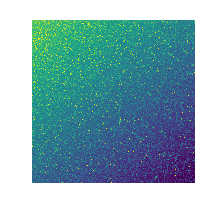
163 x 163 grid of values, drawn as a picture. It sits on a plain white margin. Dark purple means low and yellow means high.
Ninth with the lowest average: bottom right. Ninth with the highest average: top left. Mirror symmetry: none. Slope: up to the top left. Odd rows or columns: none.
